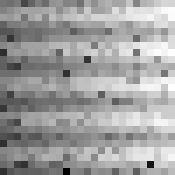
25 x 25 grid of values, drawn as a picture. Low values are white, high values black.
Stripes: horizontal, repeating 5 times. Average level on the scale: 40%. Ninth with the lowest average: top right. Slope: up to the left.
